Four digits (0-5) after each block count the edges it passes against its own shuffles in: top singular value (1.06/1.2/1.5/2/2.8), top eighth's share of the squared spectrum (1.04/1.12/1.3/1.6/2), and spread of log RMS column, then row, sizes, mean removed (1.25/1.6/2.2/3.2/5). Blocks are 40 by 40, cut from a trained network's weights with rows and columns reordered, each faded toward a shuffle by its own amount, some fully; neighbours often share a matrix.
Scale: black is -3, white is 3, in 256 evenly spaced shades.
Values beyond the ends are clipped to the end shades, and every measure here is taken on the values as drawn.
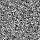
0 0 0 0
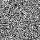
2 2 0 0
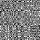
4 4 1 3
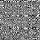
3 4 0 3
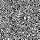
2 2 0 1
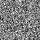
1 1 0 0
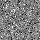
0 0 0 0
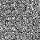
3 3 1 1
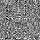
3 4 1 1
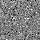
1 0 0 0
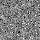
0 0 0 0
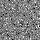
0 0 0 0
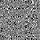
3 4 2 2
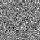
3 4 1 1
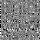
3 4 2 2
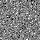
0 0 0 0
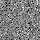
1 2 0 0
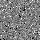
0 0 0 0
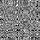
4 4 1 2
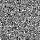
1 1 0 0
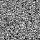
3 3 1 1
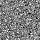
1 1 0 0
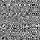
3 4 1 3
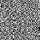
4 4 1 1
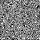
1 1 0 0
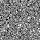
2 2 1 0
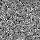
1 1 0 0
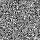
0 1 0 0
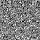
3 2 0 1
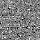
2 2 0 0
